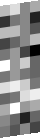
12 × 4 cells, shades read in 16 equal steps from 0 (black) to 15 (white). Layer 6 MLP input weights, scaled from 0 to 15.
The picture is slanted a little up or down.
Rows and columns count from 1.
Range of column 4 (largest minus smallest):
14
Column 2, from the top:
13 7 11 6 9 9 9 14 7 15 6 5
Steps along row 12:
down up down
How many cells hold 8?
6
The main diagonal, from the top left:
11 7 8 11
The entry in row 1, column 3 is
8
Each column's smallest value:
3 5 2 0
